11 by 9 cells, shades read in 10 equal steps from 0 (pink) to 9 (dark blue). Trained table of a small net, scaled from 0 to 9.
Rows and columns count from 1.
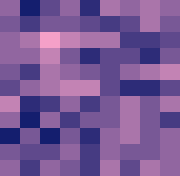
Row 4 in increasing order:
2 4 4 5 5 6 6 8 8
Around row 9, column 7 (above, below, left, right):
3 5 4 5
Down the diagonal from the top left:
4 7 0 5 5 6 3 5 4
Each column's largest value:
9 9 9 7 8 7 8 8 7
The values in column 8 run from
3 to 8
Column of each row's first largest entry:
2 2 7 5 2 7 2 2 1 5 2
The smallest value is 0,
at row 3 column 3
